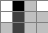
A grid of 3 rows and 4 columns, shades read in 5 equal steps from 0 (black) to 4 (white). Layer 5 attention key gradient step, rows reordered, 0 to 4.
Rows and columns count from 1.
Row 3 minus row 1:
-1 1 0 -1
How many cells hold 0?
1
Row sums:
11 11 10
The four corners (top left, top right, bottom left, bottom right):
4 4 3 3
